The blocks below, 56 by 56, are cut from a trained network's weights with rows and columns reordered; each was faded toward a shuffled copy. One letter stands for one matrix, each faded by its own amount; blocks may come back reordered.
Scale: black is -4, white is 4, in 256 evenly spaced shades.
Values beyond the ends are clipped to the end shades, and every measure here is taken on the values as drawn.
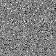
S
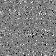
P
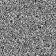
S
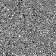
P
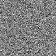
S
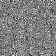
P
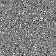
P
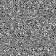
S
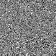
S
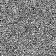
S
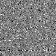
P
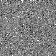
P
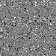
P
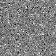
P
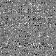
P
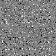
P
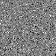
S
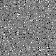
P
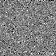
S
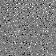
P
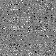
P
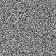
S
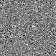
P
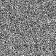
S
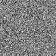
S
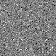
P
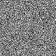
S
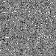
P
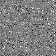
P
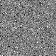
S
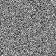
S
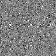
P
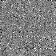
P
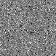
P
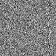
S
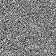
S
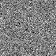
S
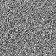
S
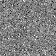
S
